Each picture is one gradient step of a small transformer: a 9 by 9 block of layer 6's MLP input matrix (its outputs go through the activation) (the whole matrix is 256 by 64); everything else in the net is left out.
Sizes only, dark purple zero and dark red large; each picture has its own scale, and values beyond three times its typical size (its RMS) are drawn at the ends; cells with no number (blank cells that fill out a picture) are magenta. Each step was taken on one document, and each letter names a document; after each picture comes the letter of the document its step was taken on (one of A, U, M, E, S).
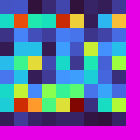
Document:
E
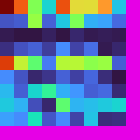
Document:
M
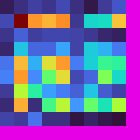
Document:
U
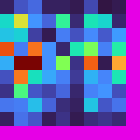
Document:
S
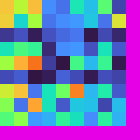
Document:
M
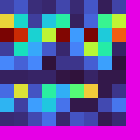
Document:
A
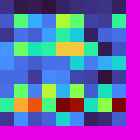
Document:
E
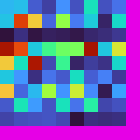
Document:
U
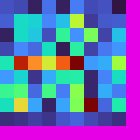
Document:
E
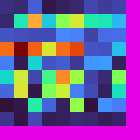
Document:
E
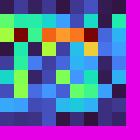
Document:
A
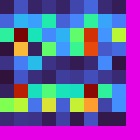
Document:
A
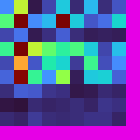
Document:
S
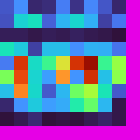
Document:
U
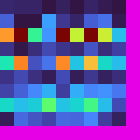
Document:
A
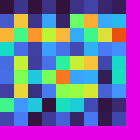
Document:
A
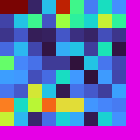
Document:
M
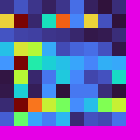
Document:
S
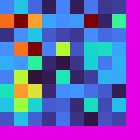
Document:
S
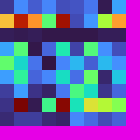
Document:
U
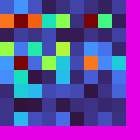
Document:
S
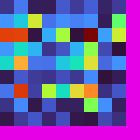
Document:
A
